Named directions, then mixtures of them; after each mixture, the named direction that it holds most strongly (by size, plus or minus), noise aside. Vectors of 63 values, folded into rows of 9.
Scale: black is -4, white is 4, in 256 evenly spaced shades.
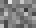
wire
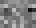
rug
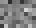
wire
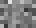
wire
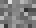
wire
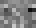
rug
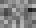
rug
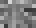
wire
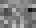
rug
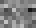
rug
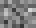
rug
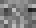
rug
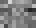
rug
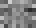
rug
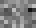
rug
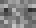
rug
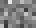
wire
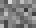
wire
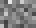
wire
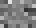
wire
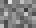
wire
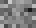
rug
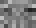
rug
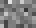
wire
